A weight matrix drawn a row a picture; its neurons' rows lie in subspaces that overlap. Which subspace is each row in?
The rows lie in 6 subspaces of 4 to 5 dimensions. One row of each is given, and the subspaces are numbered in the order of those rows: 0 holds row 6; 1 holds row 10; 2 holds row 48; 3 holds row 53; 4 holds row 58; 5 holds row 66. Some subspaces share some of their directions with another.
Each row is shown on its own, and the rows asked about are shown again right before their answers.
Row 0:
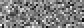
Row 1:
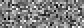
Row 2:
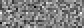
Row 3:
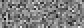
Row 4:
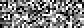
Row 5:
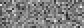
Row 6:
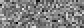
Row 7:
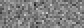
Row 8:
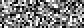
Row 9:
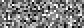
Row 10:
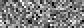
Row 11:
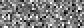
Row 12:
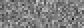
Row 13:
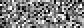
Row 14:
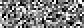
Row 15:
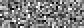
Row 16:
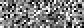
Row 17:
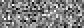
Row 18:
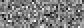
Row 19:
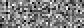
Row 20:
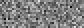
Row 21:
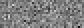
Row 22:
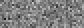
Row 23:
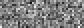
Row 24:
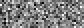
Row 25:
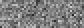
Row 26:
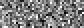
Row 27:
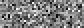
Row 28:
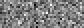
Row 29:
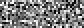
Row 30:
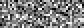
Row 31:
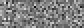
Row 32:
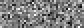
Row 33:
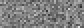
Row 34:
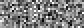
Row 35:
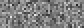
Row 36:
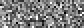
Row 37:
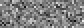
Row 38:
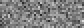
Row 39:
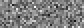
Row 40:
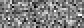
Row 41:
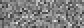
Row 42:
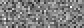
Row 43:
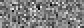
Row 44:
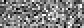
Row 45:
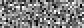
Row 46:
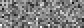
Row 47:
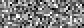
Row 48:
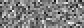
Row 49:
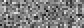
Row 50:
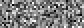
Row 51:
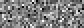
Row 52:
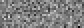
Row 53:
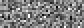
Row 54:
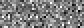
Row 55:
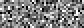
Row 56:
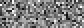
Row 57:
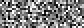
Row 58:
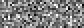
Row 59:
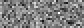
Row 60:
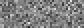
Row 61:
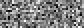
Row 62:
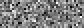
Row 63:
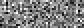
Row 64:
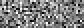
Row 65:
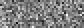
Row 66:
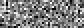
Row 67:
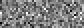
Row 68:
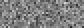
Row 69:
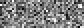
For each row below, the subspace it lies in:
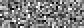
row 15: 3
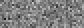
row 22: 0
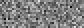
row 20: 1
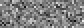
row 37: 1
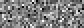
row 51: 0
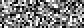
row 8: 4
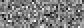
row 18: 0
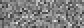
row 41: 0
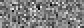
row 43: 3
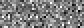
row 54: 3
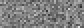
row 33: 5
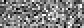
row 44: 5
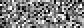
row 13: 3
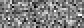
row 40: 2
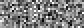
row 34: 3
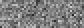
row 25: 0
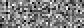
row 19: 5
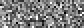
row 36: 3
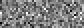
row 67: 0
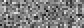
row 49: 5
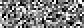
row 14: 2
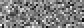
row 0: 4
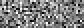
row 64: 5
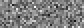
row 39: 1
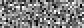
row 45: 4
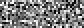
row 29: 4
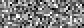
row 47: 4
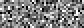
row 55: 0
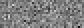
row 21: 4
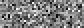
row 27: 3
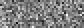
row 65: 3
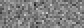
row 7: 2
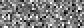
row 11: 3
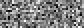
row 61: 0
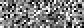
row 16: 4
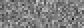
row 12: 0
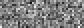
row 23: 0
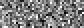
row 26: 3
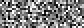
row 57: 1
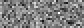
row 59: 2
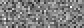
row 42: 1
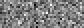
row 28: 2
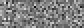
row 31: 5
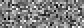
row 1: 1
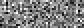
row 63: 5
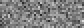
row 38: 1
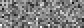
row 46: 4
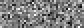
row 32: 0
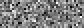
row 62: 2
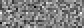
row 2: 0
